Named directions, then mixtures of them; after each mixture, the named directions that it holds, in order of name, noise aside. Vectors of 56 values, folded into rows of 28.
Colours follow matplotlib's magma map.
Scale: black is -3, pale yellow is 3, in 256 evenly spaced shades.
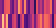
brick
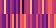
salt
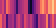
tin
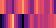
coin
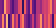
brick, salt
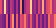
salt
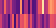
salt, tin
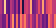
salt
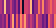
salt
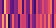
brick, salt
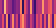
brick, salt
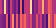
salt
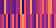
brick, salt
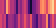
tin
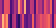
brick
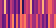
salt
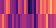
brick, tin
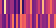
salt
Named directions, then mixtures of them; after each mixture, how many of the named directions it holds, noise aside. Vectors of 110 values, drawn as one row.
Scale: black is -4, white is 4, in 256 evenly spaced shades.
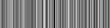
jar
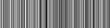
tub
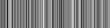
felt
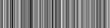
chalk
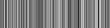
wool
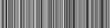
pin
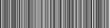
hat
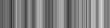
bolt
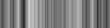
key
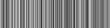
three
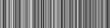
one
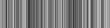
two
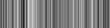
three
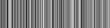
one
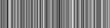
three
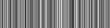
three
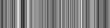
three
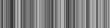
three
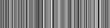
two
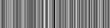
one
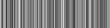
two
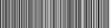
two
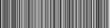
one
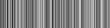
three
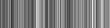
three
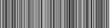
two
